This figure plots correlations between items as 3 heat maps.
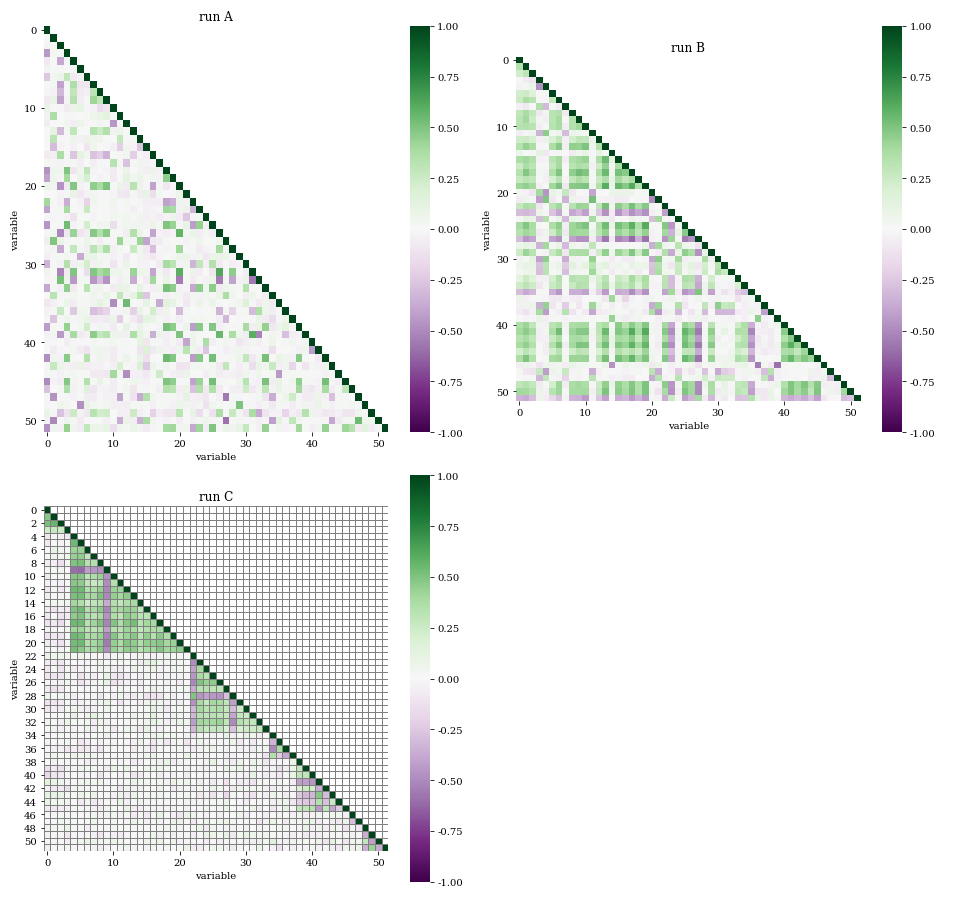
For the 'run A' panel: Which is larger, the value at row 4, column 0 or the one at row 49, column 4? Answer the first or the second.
the second
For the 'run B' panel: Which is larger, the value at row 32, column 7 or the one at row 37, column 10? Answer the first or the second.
the second
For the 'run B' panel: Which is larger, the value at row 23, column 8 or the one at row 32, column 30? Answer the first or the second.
the second
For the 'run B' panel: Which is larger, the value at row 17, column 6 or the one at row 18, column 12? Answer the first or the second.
the first
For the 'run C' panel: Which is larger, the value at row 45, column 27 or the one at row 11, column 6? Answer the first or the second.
the second
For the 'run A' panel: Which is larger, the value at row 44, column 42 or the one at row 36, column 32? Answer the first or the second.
the second
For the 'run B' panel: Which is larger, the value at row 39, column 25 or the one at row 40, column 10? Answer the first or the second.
the second
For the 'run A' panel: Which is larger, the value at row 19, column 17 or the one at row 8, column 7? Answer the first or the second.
the second
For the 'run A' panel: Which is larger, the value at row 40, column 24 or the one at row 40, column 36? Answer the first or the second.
the first
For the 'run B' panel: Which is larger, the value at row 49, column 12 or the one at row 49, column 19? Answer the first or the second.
the second
